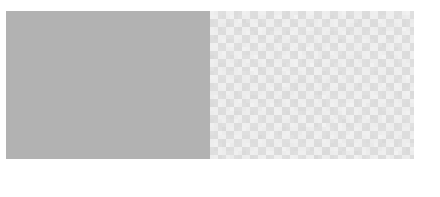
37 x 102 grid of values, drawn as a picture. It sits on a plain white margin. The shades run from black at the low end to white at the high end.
The table splits into one row of 2 panels. Panel 1,1: high, flat. Panel 1,2: very high, checkered, faint in contrast.
